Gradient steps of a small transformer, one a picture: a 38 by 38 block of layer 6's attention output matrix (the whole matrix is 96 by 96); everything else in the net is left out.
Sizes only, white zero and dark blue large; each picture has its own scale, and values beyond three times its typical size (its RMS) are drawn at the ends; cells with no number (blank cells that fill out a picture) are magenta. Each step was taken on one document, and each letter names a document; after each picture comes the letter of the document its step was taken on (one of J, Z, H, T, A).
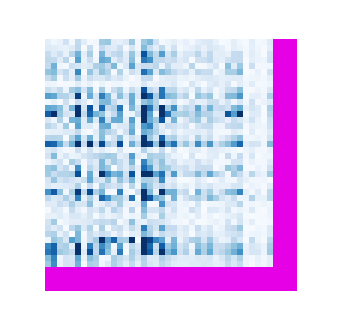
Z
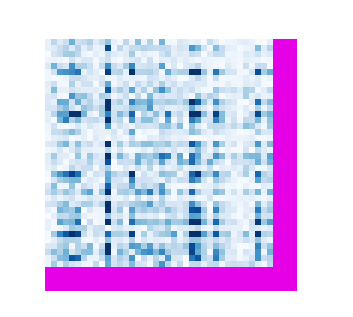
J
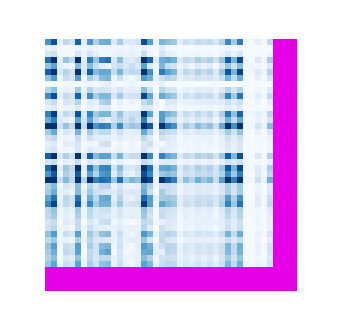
Z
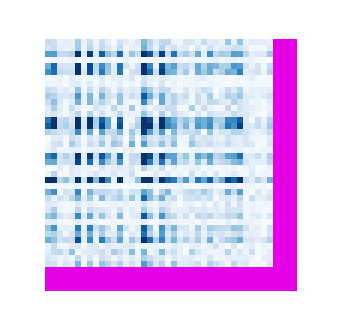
Z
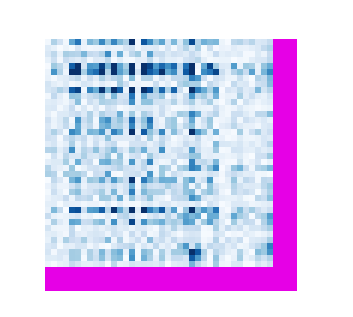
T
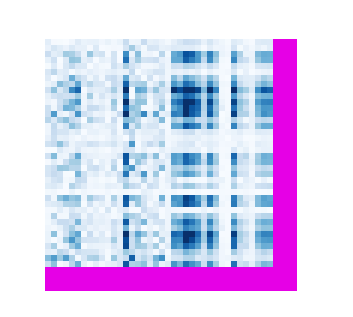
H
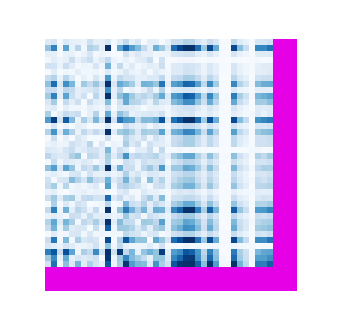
H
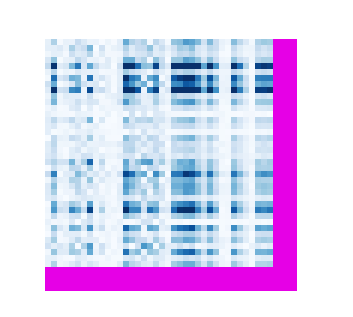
H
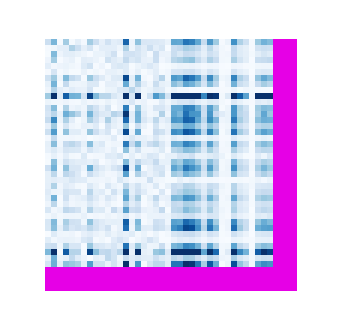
H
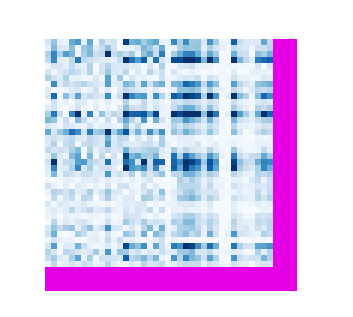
H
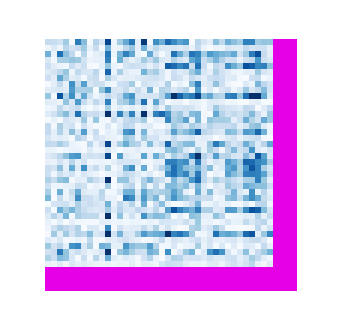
J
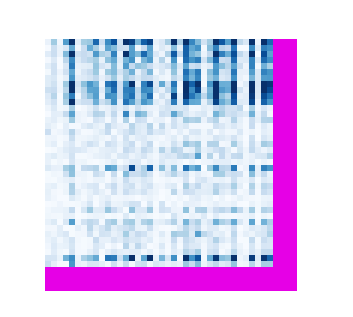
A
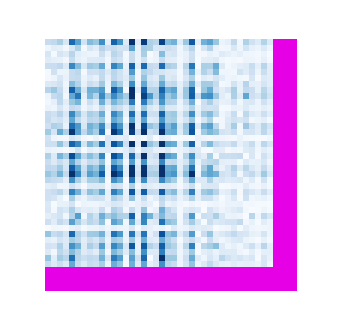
T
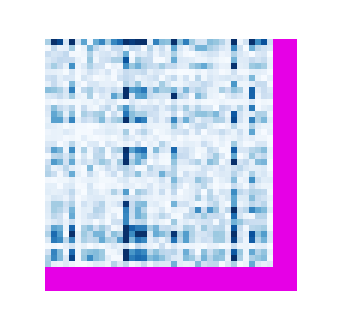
A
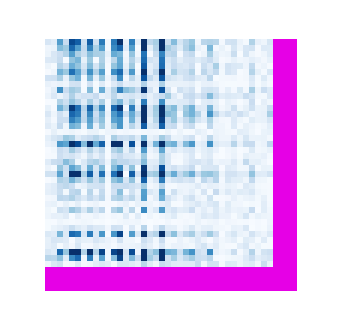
T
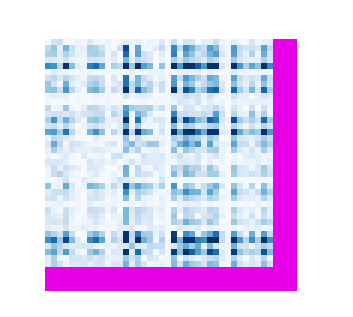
H
